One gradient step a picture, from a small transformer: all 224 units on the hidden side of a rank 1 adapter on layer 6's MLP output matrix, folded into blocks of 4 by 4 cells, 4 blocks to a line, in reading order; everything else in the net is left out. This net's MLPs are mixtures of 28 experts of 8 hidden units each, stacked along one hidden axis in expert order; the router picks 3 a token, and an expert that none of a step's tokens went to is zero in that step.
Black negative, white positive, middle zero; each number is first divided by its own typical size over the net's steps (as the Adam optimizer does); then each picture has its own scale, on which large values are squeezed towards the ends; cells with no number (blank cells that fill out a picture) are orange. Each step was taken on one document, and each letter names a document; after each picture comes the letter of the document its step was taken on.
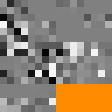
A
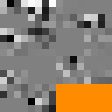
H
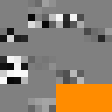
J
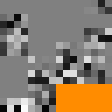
A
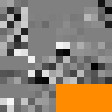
A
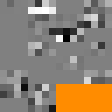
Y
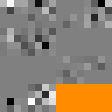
H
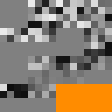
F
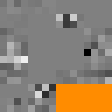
J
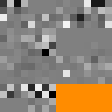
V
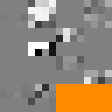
Y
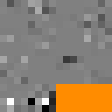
H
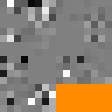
H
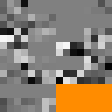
A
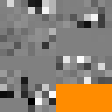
H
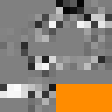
F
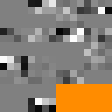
J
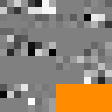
Y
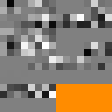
V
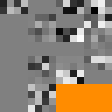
F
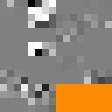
Y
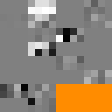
Y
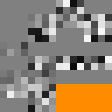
F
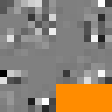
H
